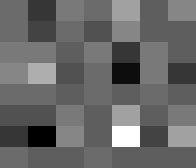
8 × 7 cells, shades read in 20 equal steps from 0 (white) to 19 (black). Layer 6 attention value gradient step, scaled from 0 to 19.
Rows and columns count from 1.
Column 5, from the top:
7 9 15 18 12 7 0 12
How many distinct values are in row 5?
2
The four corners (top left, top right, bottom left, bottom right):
11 9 11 12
